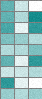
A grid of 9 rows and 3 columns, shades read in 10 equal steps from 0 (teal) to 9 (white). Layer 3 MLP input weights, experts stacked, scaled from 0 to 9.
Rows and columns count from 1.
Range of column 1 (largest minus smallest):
6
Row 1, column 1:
3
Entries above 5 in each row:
2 1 1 1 2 1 3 2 1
